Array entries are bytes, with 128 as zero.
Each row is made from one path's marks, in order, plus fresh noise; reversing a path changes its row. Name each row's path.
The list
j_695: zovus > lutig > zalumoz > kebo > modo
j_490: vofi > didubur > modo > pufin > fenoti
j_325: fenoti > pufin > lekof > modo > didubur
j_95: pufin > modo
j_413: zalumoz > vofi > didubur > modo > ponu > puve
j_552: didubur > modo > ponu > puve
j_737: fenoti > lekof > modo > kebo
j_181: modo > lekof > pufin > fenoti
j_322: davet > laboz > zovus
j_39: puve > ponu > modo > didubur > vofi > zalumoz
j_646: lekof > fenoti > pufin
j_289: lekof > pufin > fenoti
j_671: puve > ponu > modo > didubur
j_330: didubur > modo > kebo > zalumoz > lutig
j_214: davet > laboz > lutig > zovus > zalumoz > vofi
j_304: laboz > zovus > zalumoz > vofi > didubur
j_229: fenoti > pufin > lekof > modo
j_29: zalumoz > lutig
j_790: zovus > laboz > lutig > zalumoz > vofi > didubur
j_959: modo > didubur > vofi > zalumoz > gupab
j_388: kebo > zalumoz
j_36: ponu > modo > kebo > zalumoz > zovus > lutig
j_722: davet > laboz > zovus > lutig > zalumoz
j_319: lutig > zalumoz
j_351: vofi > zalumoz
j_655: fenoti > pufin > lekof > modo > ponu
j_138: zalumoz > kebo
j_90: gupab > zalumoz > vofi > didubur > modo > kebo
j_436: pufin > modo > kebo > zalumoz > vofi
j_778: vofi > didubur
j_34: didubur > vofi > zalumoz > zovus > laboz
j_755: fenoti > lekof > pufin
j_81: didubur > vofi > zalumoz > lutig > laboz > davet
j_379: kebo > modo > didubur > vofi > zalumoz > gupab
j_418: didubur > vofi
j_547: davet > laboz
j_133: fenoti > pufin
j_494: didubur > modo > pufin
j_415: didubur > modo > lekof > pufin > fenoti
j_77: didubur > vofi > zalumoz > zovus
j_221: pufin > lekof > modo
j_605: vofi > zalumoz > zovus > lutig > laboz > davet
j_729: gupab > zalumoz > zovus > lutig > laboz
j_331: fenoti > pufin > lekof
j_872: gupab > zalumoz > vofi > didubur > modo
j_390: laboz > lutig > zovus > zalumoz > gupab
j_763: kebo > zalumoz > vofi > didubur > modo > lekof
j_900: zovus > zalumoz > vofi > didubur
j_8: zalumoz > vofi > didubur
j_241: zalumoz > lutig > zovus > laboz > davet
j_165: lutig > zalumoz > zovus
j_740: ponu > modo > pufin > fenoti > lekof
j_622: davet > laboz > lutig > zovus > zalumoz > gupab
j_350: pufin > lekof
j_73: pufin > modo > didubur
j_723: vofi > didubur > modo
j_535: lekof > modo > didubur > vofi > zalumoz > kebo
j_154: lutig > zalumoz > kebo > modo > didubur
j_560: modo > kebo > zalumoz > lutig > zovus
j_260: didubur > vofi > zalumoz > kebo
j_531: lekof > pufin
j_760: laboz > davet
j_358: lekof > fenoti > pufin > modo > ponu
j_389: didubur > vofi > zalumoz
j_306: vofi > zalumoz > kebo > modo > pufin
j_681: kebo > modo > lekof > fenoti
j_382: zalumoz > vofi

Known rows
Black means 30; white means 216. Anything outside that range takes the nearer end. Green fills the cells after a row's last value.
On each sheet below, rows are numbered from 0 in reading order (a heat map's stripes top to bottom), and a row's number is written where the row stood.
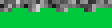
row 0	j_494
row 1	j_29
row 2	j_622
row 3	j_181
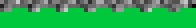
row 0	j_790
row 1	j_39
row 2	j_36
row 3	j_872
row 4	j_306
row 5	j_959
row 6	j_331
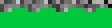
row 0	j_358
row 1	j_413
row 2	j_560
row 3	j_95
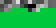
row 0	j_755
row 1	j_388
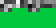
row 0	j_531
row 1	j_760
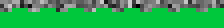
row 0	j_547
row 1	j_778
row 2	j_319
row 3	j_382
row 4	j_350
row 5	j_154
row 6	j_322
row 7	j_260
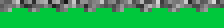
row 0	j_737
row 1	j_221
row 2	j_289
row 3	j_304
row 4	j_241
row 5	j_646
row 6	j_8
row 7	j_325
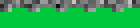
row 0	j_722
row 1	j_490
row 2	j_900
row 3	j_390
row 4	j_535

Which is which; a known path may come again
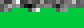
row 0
j_133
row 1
j_351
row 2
j_790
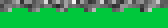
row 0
j_622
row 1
j_436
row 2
j_73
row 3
j_655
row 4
j_681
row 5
j_729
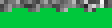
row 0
j_241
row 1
j_415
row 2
j_90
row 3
j_531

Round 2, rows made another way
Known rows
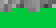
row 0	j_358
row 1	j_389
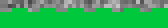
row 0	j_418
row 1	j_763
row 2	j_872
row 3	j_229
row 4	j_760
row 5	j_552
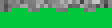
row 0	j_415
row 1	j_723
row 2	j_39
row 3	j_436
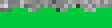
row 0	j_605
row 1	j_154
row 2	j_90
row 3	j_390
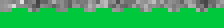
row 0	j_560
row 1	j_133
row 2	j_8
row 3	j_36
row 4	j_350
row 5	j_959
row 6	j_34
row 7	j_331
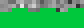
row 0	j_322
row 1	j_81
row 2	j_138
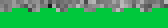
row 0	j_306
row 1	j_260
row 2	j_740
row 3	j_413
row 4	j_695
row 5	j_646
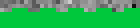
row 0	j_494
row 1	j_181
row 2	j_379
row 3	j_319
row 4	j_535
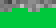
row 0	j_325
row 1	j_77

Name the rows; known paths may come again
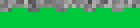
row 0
j_95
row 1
j_681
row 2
j_723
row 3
j_221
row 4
j_330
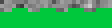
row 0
j_388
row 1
j_154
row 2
j_351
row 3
j_81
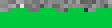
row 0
j_322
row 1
j_778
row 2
j_671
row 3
j_737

